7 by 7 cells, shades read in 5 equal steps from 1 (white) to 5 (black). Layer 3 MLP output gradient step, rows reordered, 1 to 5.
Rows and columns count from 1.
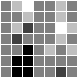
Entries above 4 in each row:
0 0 0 0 1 2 2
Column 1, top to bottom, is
3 3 3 3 3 3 3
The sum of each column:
21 24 25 21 20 17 19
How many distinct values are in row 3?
4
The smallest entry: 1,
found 2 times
